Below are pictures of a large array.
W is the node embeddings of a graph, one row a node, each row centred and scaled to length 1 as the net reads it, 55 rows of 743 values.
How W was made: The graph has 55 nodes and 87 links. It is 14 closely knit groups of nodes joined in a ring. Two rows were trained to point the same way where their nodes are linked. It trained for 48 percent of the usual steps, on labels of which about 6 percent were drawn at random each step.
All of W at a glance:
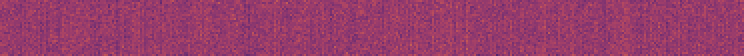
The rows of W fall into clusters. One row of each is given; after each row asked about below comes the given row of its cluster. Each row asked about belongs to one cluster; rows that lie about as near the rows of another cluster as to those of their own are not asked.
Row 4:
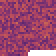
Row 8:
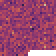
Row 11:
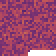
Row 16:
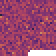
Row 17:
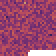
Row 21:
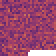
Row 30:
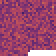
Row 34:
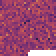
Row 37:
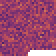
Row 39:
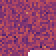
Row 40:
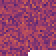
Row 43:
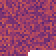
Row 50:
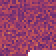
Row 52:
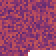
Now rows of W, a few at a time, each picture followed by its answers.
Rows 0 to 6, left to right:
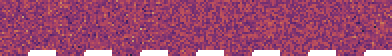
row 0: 43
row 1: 52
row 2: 34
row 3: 30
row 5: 50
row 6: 4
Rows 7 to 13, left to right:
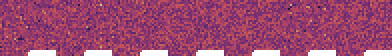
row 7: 52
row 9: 17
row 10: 52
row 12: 8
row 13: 11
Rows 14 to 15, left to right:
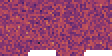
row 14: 16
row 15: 50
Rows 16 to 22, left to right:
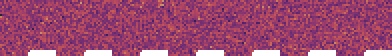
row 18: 30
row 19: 39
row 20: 37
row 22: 40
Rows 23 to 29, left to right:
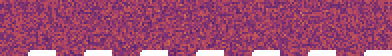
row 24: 43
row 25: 8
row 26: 52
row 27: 4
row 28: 21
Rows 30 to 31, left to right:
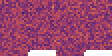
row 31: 34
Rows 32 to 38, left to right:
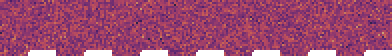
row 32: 8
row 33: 11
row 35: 37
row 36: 40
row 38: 39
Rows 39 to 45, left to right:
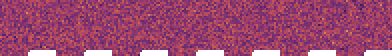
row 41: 16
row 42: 21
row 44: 4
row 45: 30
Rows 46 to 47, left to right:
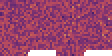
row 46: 50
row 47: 17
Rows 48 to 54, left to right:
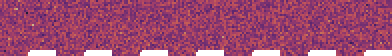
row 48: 43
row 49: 11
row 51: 30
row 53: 16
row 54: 4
